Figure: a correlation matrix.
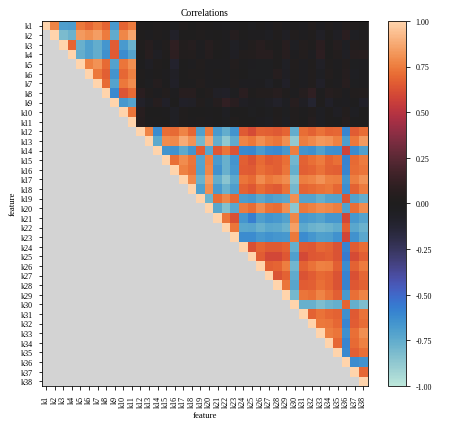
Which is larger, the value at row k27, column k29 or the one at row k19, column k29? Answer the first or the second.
the first
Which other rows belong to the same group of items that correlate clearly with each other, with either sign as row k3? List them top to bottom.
k1, k2, k4, k5, k6, k7, k8, k9, k10, k11
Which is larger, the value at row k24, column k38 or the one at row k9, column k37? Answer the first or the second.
the first
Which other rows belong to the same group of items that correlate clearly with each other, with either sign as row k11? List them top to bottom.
k1, k2, k3, k4, k5, k6, k7, k8, k9, k10
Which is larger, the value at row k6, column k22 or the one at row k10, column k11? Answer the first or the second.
the second
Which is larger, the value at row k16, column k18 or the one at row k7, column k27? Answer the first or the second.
the first
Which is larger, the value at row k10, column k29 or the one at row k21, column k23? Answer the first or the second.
the second
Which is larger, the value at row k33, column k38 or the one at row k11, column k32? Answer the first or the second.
the first
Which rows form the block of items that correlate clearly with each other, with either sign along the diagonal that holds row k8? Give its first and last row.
k1 to k11
